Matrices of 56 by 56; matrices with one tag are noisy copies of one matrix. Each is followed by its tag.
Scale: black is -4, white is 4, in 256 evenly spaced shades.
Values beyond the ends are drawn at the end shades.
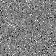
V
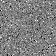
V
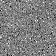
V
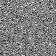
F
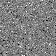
F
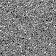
F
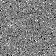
V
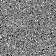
V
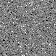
F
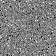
V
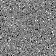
V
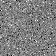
V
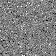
F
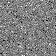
F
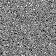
F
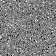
V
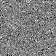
V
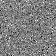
V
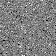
F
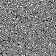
F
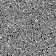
V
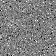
V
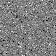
F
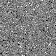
F
